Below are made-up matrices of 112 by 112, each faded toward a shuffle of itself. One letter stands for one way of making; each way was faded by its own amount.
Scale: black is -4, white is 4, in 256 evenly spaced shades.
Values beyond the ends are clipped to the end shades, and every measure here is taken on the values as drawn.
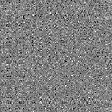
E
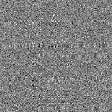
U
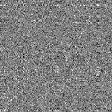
U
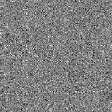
U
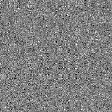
U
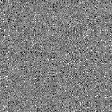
E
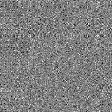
U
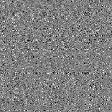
E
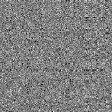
U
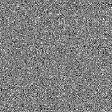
U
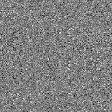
U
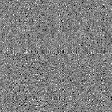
E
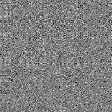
U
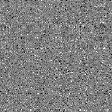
E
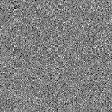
U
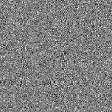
U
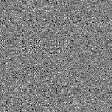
E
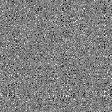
E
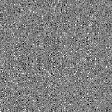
E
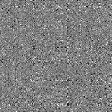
E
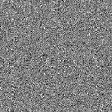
U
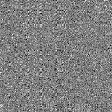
U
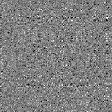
E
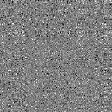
E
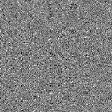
U
